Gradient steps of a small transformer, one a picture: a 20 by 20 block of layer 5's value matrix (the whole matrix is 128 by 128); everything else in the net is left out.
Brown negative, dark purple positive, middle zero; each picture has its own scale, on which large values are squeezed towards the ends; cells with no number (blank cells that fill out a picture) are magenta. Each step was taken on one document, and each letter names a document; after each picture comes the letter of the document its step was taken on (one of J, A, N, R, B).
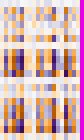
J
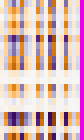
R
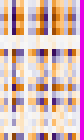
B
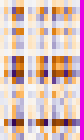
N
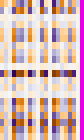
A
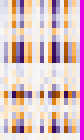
J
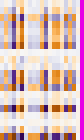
B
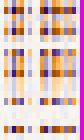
B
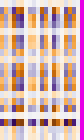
N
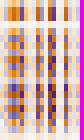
R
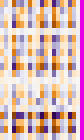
A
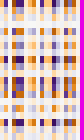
J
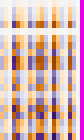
A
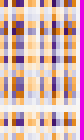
J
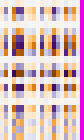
N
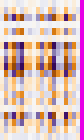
J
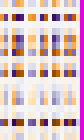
N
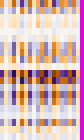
A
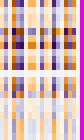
J
